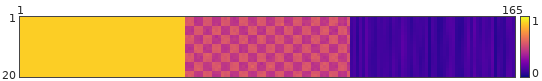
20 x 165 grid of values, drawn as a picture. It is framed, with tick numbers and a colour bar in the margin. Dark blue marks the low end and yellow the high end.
It is made of 1 by 3 panels. Panel 1,1: very high, flat. Panel 1,2: middling, checkered. Panel 1,3: very low, streaked downward, faint in contrast.
